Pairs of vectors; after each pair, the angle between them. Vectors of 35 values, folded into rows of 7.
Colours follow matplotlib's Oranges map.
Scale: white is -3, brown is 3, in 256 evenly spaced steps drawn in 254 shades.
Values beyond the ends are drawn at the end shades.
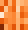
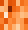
orthogonal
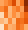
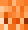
orthogonal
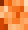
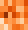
partly opposed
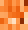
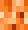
partly aligned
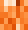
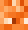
orthogonal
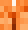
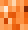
partly aligned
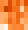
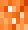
orthogonal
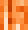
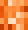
orthogonal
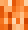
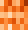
partly opposed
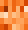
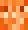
nearly parallel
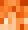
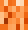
partly opposed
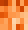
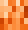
partly opposed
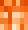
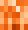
partly opposed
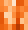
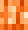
partly aligned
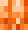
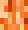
partly aligned
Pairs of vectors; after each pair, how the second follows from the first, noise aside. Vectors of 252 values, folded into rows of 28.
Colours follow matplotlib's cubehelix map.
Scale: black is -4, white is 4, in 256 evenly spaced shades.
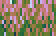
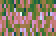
wrapped around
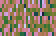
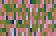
reversed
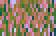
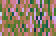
wrapped around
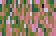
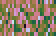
wrapped around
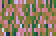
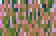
wrapped around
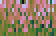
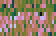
wrapped around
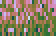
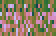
wrapped around
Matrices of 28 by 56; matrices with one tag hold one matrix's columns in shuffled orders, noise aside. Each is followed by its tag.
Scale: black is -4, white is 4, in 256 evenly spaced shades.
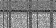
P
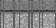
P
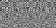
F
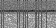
P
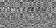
F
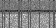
P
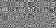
F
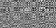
F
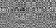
F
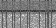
P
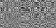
F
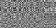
F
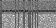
P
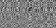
F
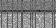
P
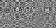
F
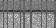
P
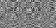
F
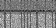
P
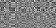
F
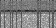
P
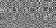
F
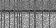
P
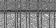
P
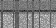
P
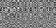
F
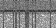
P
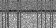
P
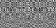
F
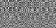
F
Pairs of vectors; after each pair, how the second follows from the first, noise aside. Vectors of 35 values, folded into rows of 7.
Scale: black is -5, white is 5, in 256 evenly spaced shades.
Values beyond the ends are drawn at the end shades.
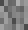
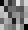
scaled up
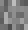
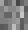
reversed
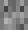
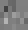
partly zeroed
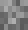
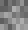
reversed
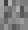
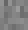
shrunk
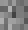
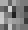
scaled up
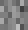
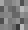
negated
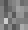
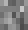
reversed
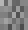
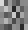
scaled up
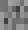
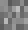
negated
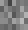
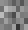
reversed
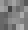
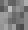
negated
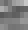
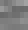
shrunk
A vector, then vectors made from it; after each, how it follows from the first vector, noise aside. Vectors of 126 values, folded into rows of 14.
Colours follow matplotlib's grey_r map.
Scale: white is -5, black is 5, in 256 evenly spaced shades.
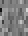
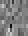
wrapped around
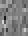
wrapped around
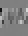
partly zeroed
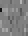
partly zeroed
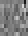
wrapped around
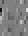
partly zeroed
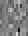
wrapped around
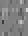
partly zeroed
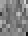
wrapped around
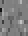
partly zeroed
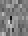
wrapped around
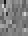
wrapped around
